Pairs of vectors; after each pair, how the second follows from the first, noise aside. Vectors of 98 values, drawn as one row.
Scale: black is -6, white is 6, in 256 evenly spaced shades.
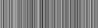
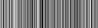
scaled up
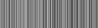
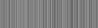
shrunk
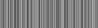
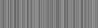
shrunk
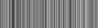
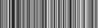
scaled up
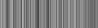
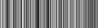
scaled up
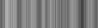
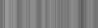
shrunk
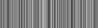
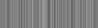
shrunk
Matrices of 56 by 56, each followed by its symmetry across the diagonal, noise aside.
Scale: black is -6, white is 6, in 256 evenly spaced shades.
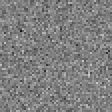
neither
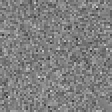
antisymmetric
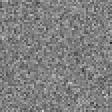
antisymmetric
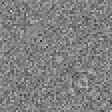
symmetric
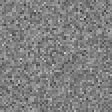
symmetric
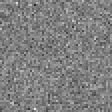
neither
